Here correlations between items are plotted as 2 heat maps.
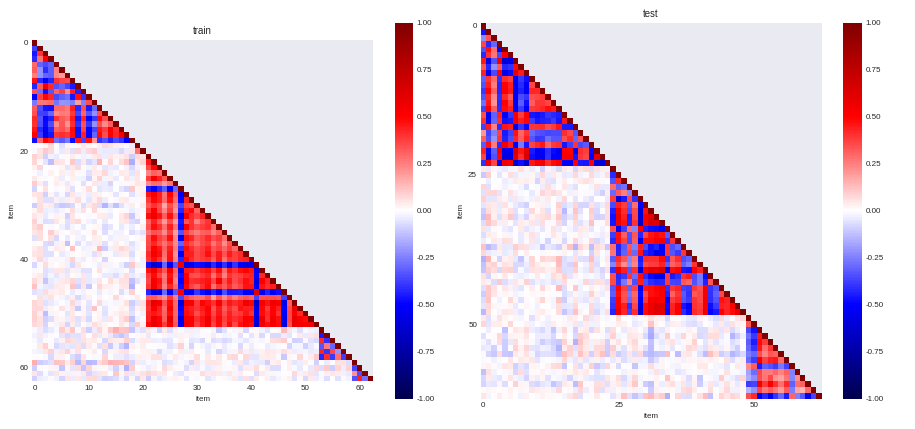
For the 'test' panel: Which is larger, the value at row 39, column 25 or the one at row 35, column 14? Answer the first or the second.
the first
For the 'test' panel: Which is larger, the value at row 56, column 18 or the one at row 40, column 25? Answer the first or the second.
the second
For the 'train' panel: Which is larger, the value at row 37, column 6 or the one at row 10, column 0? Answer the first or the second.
the first
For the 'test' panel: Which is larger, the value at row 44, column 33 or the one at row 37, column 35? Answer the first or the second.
the first
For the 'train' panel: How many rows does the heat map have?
63
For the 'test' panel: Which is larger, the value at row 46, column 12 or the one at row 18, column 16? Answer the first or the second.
the second
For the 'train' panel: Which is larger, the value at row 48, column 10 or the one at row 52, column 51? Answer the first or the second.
the second
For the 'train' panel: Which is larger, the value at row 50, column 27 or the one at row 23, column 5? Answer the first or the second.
the second
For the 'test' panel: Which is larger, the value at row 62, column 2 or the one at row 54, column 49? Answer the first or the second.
the first
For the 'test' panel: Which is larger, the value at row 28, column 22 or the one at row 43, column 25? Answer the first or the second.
the first
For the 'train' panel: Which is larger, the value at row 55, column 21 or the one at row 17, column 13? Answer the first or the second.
the second
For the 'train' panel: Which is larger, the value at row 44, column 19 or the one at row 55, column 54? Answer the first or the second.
the first
